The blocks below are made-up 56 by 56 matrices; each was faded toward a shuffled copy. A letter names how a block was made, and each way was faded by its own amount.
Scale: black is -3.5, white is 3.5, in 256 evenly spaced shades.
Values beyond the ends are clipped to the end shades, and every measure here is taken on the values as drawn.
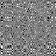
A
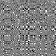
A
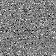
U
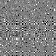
A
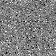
U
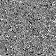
U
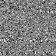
U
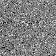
U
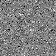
U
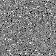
U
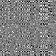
A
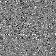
U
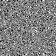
U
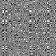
A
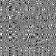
A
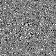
U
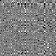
A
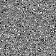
U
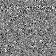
U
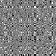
A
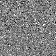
U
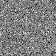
U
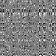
A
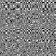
A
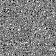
U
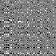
A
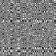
A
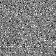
U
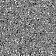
U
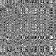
A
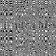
A
